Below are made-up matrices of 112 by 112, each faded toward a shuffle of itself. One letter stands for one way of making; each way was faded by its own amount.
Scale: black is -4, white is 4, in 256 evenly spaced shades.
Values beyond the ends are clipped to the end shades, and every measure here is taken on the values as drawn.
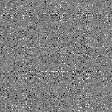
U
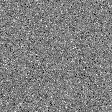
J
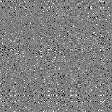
U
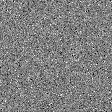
J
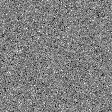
J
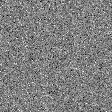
J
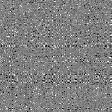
U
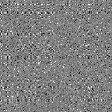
U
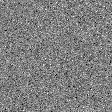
J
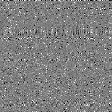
U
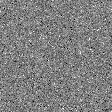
J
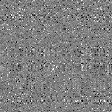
U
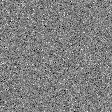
J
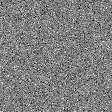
J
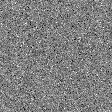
J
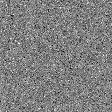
J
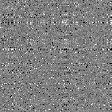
U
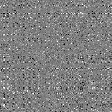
U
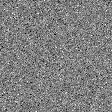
J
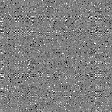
U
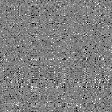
U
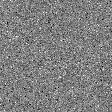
J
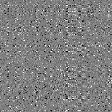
U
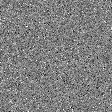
J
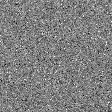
J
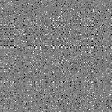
U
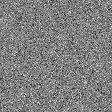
J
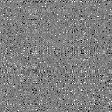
U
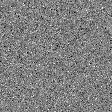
J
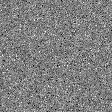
J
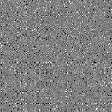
U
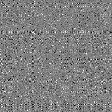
U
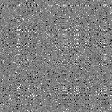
U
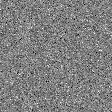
J
